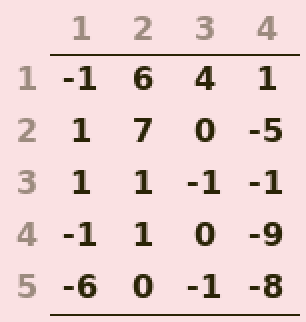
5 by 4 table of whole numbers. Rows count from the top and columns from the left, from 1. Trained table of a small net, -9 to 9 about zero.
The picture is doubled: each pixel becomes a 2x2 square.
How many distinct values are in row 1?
4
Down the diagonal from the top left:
-1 7 -1 -9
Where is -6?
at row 5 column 1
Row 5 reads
-6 0 -1 -8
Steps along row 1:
up down down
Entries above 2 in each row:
2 1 0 0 0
